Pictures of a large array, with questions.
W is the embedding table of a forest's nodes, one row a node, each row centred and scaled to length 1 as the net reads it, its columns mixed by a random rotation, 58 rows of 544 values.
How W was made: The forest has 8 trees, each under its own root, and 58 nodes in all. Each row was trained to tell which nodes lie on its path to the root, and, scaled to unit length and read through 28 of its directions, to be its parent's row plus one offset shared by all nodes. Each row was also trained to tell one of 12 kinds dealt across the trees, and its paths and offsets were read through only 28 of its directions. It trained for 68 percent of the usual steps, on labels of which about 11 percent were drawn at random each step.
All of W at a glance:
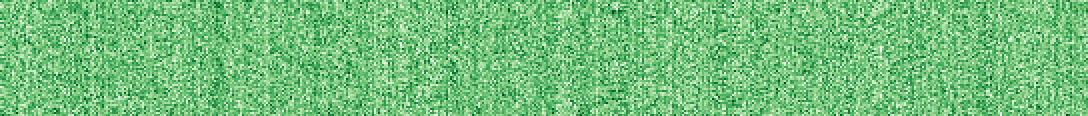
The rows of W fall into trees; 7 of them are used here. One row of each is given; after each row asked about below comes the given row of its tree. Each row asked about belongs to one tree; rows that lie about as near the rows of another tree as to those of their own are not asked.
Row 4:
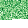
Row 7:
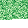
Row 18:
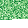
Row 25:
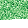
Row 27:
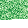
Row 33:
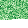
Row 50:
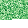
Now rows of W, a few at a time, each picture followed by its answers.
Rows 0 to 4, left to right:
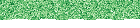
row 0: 18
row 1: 50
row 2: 25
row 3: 25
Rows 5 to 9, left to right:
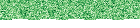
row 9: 18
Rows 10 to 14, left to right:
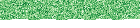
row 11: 27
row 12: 25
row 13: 25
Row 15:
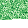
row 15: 18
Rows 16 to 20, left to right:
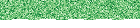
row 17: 33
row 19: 25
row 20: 33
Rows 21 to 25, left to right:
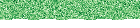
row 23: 18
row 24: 50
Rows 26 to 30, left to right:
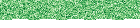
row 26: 50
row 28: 25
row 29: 18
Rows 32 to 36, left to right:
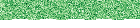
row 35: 18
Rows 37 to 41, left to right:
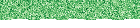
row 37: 33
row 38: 18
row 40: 4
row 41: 50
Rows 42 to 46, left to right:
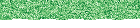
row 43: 50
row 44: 25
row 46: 25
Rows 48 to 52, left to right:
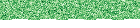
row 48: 7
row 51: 4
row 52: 50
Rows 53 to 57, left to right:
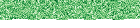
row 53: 50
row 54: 7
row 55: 18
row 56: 7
